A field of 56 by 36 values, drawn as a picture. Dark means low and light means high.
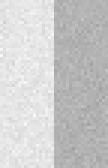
The table splits into one row of 2 panels. Panel 1,1: very high, fine-grained, faint in contrast. Panel 1,2: high, fine-grained, faint in contrast.
